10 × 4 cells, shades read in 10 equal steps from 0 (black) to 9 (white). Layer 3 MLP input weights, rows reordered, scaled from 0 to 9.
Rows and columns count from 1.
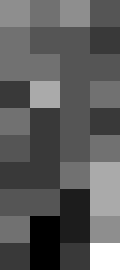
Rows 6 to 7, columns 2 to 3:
2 3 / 2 4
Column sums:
33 26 28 44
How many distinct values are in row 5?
3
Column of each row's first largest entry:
1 1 1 2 1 4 4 4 4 4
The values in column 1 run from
2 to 5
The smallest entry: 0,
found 2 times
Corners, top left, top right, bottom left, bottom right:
5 3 2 9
